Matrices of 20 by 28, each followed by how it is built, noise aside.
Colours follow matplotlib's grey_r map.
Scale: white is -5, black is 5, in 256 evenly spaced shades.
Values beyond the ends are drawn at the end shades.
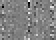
uneven columns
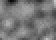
smooth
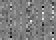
uneven columns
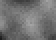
smooth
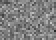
noise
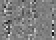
uneven columns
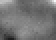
smooth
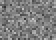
noise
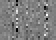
uneven columns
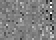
uneven columns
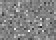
noise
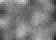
smooth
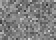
noise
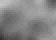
smooth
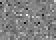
noise
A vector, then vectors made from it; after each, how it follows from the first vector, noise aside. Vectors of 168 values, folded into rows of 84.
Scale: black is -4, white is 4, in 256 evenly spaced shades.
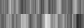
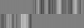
partly zeroed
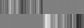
partly zeroed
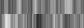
wrapped around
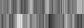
wrapped around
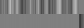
partly zeroed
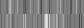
partly zeroed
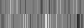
partly zeroed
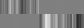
partly zeroed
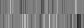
partly zeroed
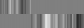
partly zeroed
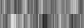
wrapped around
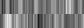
wrapped around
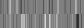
partly zeroed
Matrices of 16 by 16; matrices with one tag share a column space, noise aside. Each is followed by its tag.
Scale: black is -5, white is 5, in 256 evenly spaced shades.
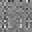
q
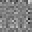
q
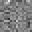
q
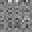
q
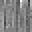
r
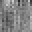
r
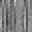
r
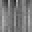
r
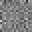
q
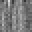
r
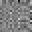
q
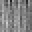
r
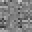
q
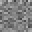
q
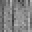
r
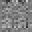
q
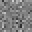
q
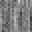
r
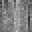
r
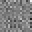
q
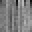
r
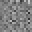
q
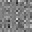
q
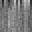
r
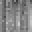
r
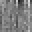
r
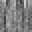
r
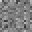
q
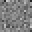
q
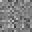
q
